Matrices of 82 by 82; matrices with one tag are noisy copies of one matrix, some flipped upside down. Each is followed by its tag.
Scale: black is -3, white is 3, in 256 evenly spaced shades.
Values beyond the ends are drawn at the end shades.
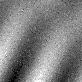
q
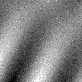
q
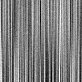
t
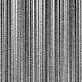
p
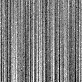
p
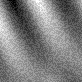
q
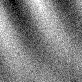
q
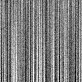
p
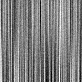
t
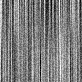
t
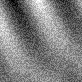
q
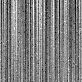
p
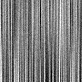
t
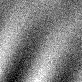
q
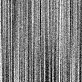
t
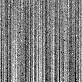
p
